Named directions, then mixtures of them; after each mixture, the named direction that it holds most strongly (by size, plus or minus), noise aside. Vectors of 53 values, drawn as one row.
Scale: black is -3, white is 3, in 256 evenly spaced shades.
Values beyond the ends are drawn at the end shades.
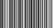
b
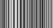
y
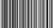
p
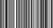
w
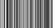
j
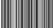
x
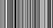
w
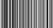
p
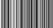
x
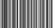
p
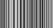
y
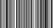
w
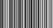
b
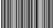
x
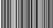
x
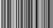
x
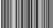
x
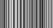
y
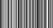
p
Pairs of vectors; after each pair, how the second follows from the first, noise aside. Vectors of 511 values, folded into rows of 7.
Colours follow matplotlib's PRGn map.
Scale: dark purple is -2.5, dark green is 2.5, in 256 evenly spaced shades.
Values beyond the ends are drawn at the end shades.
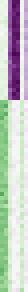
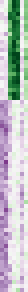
negated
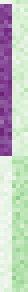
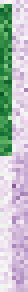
negated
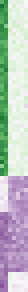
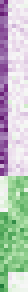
negated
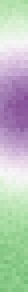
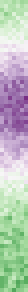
copied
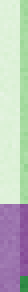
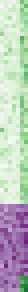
copied
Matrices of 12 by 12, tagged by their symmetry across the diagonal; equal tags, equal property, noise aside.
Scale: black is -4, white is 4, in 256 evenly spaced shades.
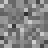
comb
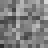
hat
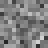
comb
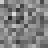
comb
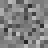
comb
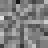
hat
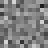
hat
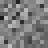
comb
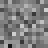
hat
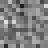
hat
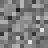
comb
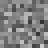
hat
